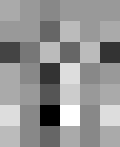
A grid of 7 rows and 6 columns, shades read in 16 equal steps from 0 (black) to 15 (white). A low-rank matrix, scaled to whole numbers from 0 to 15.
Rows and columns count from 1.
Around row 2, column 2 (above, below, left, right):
9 7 9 6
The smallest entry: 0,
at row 6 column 3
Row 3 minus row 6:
-9 -1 11 -9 3 -10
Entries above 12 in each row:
0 0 0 1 0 3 0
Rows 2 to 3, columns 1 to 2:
9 9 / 4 7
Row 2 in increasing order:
6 9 9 9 10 11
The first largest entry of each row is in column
1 4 3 4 4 4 1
